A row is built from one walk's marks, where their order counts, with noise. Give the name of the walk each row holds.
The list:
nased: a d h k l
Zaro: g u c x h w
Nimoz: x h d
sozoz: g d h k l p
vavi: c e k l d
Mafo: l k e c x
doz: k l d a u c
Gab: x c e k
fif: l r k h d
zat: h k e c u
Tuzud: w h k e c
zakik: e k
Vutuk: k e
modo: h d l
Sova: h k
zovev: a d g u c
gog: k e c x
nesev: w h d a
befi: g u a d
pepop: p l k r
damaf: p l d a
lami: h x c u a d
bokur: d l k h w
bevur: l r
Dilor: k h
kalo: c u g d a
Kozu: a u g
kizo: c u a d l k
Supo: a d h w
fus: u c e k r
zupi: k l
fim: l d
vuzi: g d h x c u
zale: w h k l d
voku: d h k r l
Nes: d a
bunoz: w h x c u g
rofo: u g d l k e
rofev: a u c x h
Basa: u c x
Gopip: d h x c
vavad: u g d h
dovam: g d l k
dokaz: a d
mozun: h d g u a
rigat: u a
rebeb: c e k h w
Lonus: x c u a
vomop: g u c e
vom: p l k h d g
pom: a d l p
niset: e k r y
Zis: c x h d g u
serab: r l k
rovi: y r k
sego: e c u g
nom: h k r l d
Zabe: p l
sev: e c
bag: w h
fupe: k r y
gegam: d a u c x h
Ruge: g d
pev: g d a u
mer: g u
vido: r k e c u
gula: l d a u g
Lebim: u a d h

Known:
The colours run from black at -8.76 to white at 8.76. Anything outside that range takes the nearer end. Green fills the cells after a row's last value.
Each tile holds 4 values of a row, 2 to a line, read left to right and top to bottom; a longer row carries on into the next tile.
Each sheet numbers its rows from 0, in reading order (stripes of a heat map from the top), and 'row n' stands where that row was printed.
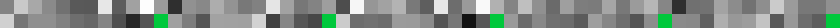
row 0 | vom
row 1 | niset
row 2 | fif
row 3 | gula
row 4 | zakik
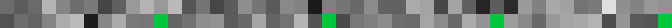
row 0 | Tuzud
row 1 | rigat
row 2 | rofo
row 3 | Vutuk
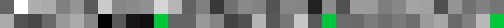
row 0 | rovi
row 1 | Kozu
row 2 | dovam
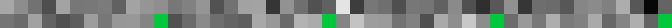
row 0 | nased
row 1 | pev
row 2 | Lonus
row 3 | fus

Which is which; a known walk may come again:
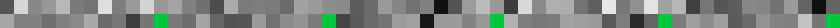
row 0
doz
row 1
nased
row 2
nesev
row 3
zupi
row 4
kizo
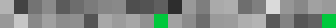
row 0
Gab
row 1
Vutuk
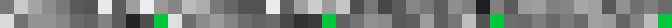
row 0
vom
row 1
Zabe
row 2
rigat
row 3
dovam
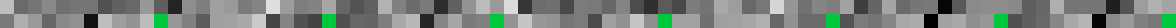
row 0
Nimoz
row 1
niset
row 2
Tuzud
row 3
Lonus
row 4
gog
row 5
bunoz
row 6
bag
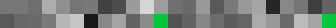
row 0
zale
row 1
pev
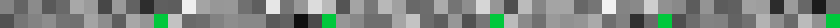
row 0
rofo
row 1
bevur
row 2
Dilor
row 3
Mafo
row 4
befi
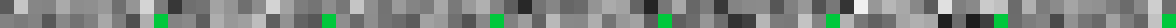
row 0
bokur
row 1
zakik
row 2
gula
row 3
sev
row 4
zovev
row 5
fupe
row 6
voku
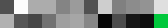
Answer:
rovi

